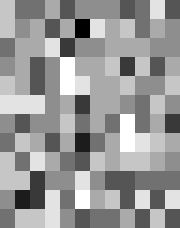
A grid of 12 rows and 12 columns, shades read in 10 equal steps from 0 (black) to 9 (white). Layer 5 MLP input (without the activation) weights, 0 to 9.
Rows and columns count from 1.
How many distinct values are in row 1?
6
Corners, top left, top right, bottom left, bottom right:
7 3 4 3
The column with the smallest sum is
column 6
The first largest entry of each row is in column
11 7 4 5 5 1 9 9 3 6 6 4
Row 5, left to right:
7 6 3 5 9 8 6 6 7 5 5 7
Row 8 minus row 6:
-4 -1 -2 -2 0 -1 -2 0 4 4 0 1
